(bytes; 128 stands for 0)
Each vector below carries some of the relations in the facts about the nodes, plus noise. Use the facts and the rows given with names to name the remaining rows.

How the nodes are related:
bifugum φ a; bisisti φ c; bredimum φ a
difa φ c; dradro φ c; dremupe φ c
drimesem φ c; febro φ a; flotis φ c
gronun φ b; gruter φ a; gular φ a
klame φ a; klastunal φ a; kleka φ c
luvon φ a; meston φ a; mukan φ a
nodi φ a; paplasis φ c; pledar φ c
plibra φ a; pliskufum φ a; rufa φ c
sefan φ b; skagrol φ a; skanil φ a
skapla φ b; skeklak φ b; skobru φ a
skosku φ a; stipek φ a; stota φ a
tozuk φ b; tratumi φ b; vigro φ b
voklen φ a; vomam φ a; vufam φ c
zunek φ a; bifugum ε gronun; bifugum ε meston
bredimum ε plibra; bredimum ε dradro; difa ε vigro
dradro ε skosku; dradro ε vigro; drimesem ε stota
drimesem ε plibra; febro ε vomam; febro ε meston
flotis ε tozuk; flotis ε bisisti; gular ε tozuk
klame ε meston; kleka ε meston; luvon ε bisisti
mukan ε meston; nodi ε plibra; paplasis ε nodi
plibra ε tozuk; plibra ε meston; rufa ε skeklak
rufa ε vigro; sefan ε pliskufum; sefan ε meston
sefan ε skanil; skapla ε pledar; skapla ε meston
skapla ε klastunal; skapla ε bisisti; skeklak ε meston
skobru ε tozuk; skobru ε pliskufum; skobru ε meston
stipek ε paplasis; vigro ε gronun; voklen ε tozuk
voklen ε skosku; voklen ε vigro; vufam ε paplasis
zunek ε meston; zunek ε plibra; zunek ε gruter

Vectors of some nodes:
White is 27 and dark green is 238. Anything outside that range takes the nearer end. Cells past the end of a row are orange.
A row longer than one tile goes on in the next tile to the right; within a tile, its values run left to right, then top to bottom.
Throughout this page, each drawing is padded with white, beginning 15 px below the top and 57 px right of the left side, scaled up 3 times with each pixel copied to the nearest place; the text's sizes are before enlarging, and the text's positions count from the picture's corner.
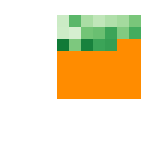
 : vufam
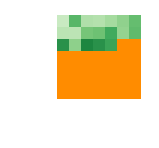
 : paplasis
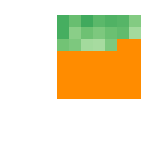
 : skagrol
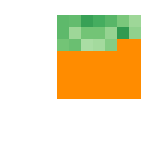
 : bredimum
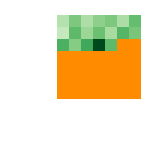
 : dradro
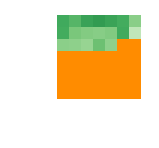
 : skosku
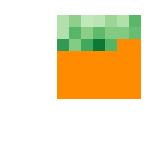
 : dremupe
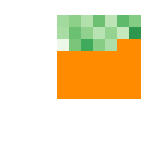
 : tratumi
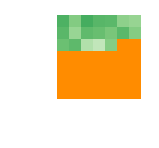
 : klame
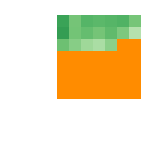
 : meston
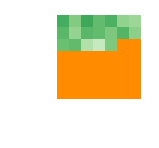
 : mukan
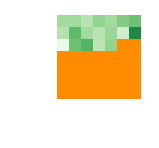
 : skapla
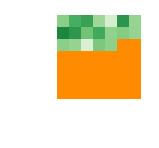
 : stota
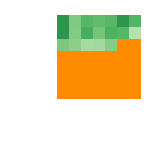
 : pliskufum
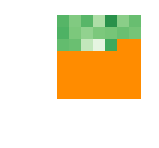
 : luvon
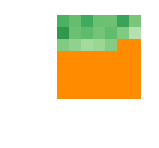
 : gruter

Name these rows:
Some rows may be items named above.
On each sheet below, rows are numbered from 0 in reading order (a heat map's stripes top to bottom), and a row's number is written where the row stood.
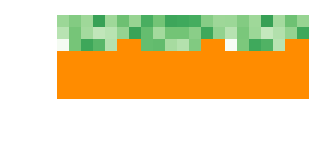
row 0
vigro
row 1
bifugum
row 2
vigro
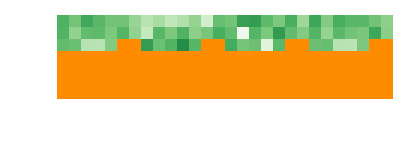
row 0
zunek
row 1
kleka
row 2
stipek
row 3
skobru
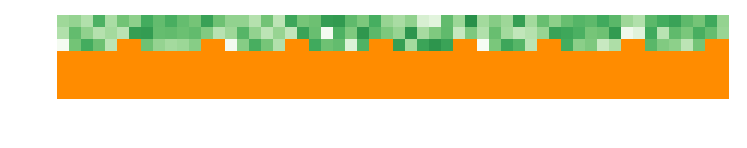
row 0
skeklak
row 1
gruter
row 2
tozuk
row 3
stipek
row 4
pledar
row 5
vigro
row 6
vomam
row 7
nodi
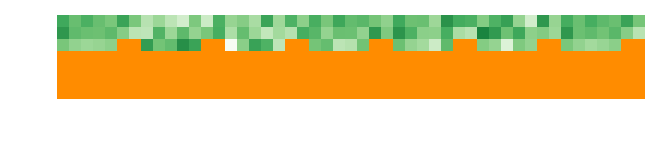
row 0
gruter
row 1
flotis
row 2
gronun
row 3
gular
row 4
klastunal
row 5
stota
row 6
gruter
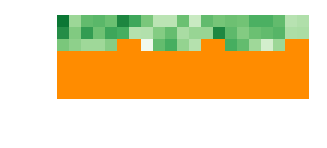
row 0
skanil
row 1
sefan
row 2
febro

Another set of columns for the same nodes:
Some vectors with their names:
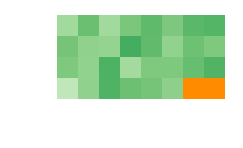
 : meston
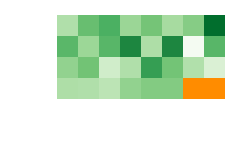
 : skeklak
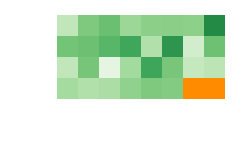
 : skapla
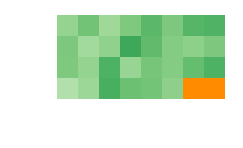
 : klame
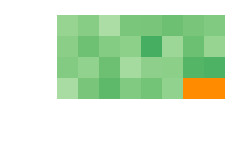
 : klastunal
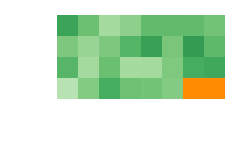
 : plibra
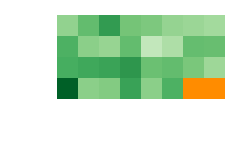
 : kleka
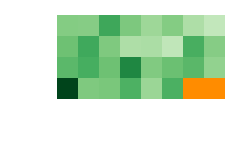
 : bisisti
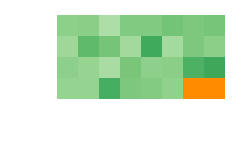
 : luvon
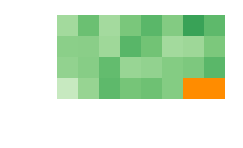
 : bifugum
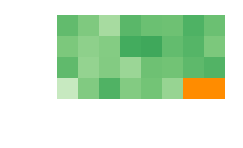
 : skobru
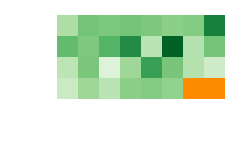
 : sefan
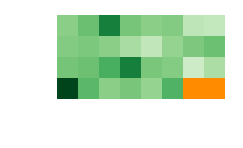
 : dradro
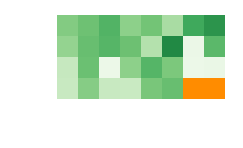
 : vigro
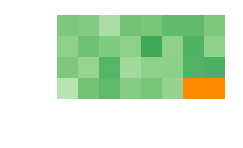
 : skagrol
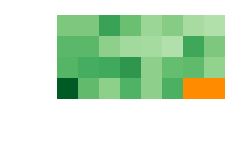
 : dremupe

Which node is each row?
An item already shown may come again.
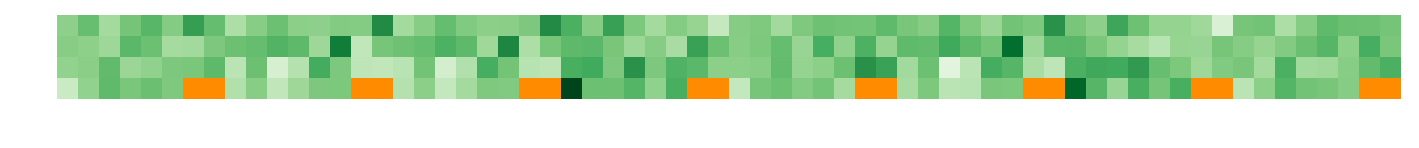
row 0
bifugum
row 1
tratumi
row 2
tratumi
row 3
flotis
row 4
vomam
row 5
tozuk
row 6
vufam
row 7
zunek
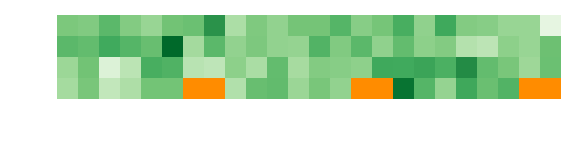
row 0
tozuk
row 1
skosku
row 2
paplasis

